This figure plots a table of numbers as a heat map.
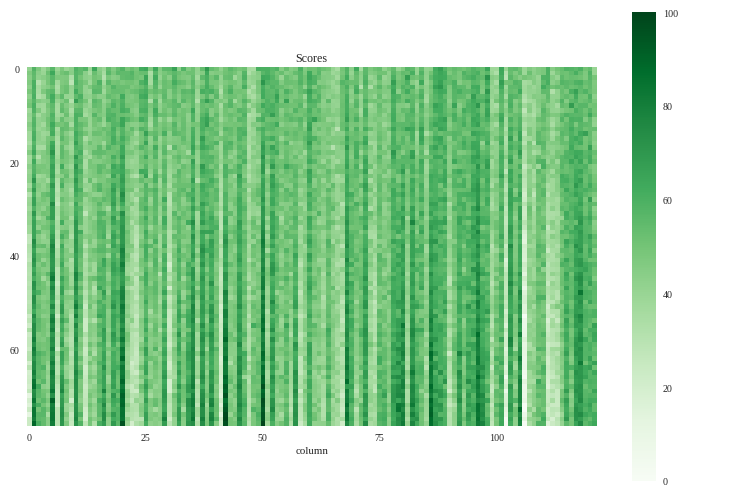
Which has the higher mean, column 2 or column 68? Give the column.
68
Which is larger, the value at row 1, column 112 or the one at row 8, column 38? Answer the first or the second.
the second
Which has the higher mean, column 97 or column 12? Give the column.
97
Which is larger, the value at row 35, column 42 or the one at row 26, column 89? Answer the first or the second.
the first
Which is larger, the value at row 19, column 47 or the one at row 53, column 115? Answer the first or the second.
the second
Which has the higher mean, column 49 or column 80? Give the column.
80
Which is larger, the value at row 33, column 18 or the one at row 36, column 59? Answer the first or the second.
the first
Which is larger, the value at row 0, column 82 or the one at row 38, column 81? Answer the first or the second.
the first
